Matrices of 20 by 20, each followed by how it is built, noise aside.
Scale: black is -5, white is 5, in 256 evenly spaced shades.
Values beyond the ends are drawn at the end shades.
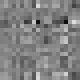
low rank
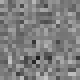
low rank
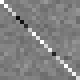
diagonal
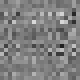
low rank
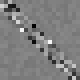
banded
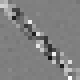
banded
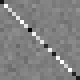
diagonal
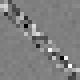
banded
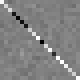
diagonal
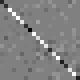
diagonal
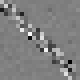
banded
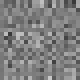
low rank
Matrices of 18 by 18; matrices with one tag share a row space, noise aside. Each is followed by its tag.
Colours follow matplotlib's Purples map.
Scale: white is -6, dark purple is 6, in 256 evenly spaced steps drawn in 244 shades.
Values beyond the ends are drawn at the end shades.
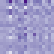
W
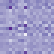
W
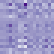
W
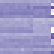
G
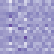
W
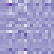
W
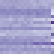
G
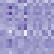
W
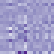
W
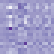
W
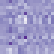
W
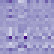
W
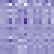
W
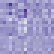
W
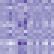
W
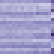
G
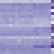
G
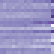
G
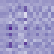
W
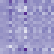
W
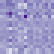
W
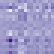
W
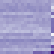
G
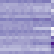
G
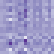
W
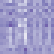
W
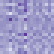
W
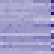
G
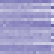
G
